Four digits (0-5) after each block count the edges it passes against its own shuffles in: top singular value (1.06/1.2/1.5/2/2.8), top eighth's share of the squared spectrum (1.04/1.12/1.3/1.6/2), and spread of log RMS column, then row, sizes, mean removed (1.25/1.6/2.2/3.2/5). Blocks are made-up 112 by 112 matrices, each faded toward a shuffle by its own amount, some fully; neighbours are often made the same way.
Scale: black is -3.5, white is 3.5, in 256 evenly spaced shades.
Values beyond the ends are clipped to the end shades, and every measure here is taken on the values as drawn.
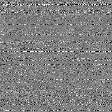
3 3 0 4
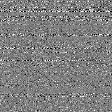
2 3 0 4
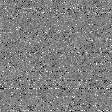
2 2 0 3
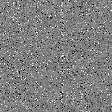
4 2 1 0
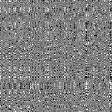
5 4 3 3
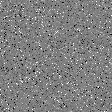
0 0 0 0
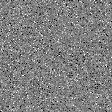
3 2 0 0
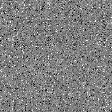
3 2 1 1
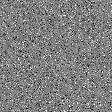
2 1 0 0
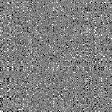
4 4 3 2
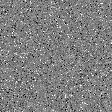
2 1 0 0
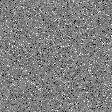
2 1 0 0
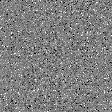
3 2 1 0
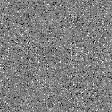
3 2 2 0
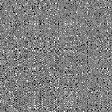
4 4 3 2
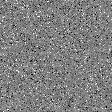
0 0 0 0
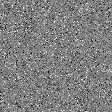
1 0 0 0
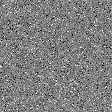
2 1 0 0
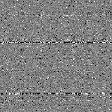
4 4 1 3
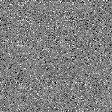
3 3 1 2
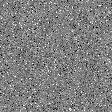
1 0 0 0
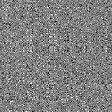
4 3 2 2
